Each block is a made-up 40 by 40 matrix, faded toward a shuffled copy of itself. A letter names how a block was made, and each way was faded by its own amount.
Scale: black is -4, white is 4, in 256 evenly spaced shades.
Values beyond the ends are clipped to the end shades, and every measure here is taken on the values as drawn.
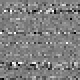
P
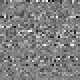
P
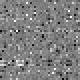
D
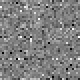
D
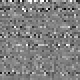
P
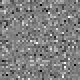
D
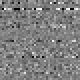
P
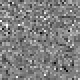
D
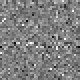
D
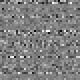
P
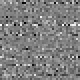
P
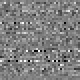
P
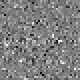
D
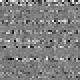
P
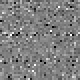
D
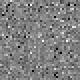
D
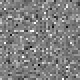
D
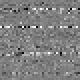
P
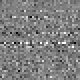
P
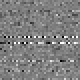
P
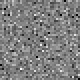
D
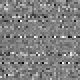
P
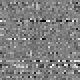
P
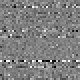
P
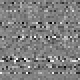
P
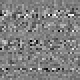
P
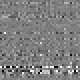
P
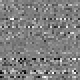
P
